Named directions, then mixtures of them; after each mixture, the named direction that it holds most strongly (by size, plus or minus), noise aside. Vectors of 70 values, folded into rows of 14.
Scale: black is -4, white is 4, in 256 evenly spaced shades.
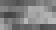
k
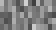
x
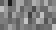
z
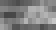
k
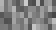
x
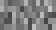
x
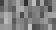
x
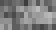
k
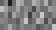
z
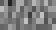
z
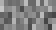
x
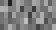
z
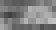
k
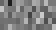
z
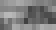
k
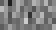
z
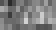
k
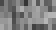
x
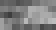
k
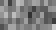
z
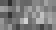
k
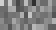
x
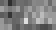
k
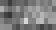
k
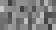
z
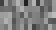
x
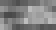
k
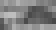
k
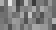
z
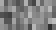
x
